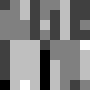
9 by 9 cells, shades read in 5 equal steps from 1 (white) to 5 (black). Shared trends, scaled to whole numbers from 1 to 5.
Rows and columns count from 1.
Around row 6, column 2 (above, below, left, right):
2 2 4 2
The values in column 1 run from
3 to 5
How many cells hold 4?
21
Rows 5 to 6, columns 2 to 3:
2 2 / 2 2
